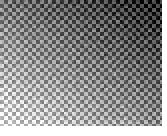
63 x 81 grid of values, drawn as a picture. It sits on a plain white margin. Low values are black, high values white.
The field is checkered. On average the colour sits 50% of the way up the scale. Values rise toward the bottom left. The bottom left is the ninth with the highest average.
